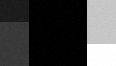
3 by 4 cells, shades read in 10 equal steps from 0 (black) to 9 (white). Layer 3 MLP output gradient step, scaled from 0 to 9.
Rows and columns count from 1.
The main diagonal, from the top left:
1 0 0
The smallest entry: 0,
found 6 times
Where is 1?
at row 1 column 1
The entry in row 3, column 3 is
0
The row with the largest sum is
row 3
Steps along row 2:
down same up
